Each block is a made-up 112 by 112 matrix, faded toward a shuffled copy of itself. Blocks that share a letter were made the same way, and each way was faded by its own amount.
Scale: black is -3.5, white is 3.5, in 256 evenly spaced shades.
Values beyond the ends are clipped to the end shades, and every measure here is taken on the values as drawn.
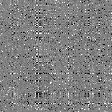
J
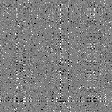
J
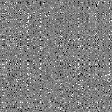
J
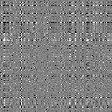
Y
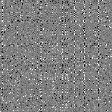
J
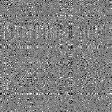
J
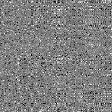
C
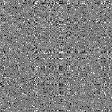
J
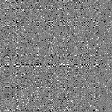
J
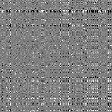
Y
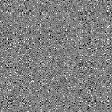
C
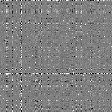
Y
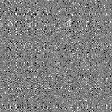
C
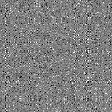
C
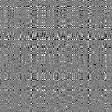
Y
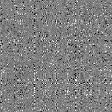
J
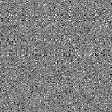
C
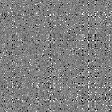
J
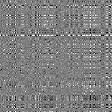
Y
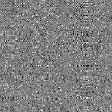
C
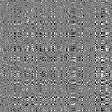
Y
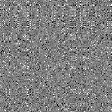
C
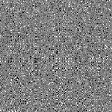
C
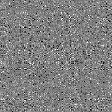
C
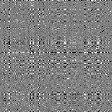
Y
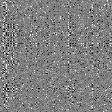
J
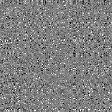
C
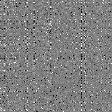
J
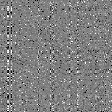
J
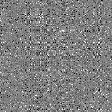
C
